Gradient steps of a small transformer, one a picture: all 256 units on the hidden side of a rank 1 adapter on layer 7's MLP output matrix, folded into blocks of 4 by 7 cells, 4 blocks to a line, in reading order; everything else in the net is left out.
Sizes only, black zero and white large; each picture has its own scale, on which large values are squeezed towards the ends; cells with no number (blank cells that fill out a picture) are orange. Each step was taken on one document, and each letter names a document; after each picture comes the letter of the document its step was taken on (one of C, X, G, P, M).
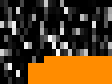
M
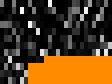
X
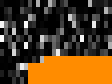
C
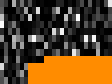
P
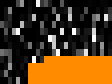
M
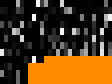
M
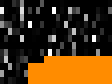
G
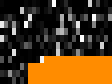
C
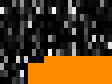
G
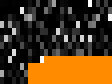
C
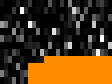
X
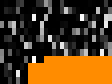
M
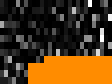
X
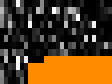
G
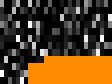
X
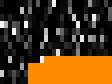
C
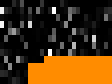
G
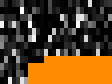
P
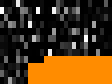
G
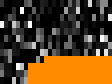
X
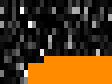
X
